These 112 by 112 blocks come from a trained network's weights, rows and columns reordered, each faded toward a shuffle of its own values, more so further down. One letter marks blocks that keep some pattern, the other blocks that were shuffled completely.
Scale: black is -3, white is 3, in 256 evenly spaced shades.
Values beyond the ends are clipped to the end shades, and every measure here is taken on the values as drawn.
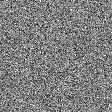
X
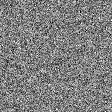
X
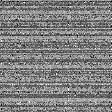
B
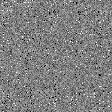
B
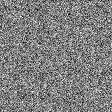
X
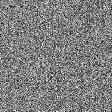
B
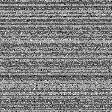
B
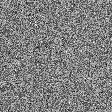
X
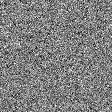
X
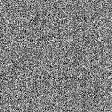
B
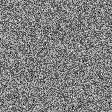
X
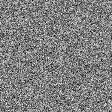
X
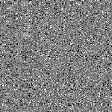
B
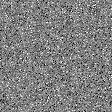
X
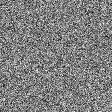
X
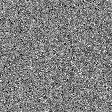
X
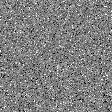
X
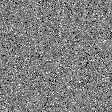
X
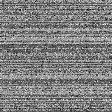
B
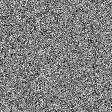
X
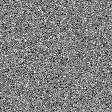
X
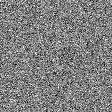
X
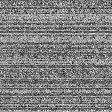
B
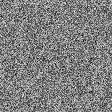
X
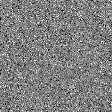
B
